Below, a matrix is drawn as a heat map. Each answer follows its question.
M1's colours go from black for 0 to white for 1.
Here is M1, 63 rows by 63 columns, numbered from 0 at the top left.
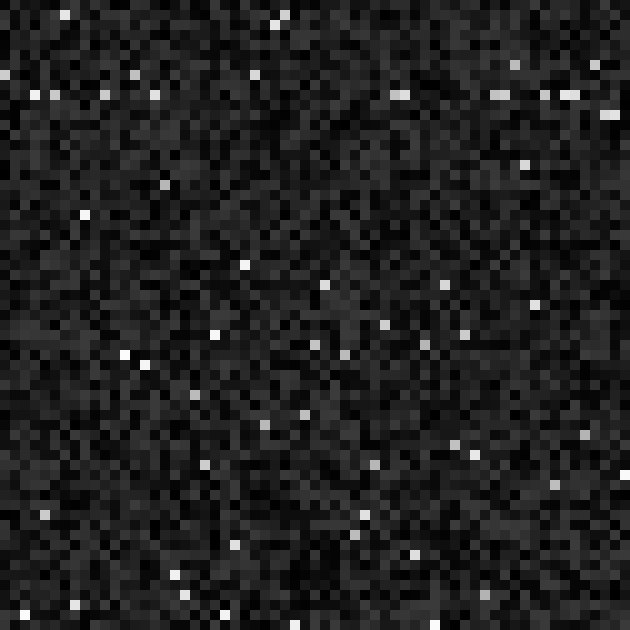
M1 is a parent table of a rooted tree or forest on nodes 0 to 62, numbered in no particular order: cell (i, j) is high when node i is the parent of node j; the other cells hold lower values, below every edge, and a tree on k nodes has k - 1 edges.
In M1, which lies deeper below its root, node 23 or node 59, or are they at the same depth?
the same depth
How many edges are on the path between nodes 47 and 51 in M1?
6
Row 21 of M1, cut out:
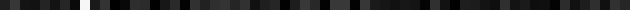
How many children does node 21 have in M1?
1
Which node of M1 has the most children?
9
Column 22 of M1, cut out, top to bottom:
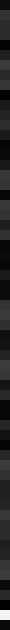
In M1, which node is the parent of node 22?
61
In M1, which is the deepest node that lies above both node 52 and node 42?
59
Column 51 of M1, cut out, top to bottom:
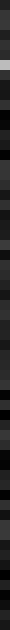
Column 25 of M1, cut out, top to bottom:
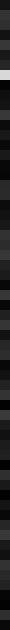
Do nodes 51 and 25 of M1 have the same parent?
no
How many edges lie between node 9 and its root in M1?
0
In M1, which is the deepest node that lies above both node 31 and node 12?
35
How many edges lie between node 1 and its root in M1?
0
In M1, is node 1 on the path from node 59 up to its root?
yes
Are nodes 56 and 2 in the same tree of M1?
no
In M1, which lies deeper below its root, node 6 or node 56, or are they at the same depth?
the same depth
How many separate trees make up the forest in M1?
4
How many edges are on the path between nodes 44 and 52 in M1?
7
